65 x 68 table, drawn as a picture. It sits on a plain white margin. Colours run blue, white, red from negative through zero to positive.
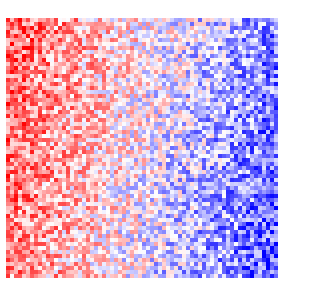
There are no regular stripes. No row or column stands out. On average the colour sits 50% of the way up the scale. There is an overall slope up to the left. The bottom right is the ninth with the lowest average. Fine speckle covers the field.
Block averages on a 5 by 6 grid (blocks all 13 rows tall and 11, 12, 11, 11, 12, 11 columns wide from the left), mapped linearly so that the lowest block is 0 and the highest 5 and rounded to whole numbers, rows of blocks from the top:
5 4 3 2 2 1
5 4 3 2 1 1
5 4 3 2 1 0
5 4 3 2 1 0
5 4 3 2 1 0
